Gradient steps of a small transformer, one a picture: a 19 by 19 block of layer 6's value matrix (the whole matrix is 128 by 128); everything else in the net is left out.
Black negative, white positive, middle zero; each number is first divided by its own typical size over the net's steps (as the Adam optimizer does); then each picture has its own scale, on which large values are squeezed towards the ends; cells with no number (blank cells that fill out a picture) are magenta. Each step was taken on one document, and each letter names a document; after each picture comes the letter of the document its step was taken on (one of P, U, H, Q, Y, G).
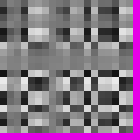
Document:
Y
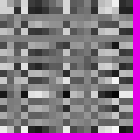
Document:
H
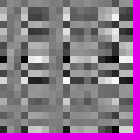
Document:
H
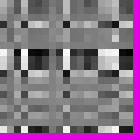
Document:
H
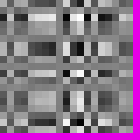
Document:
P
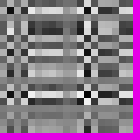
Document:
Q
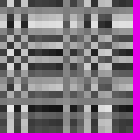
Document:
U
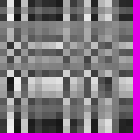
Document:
U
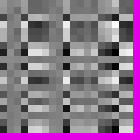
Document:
H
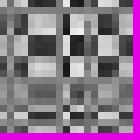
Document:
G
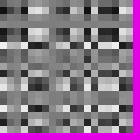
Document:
Y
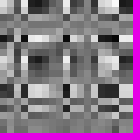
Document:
H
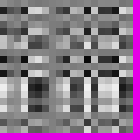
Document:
Y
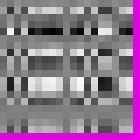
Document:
Q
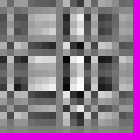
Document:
P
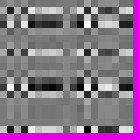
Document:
Q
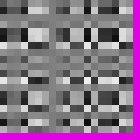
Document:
Y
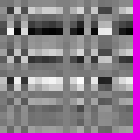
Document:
Q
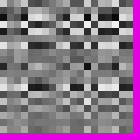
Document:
Y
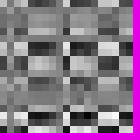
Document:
G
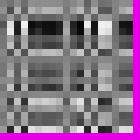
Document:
Q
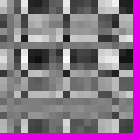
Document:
H
